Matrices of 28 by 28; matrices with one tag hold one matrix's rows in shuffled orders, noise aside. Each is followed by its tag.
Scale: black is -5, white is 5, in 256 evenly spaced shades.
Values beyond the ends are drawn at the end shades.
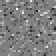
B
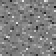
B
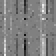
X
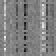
X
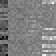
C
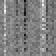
X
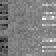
C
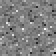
B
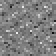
B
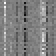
X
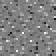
B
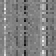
X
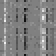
X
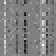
X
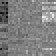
C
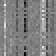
X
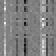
X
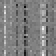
X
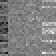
C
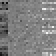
C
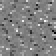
B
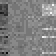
C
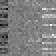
C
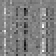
X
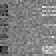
C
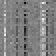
X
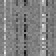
X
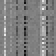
X
